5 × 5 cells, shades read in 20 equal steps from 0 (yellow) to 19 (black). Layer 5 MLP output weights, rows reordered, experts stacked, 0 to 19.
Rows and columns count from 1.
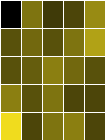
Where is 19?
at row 1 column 1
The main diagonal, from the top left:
19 10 8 13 13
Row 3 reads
12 11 8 10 12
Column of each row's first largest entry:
1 1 1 4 2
